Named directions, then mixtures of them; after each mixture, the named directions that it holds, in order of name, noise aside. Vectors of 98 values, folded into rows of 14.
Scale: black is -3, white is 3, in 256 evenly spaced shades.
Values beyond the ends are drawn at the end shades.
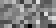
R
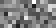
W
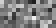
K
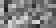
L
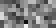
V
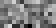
R, W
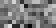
R, W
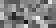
K, V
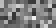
K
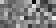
R, W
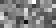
K, V, W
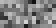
K, V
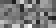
R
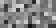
K, L, R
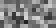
K, V, W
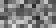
L, R, V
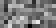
L, R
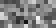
V
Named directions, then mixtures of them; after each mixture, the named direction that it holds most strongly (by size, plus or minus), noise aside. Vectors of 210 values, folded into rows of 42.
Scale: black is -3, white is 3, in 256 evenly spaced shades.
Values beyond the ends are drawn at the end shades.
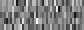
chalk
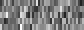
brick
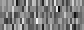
chalk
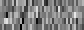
chalk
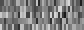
brick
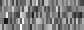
brick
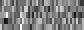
brick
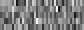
chalk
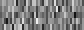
chalk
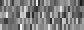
brick
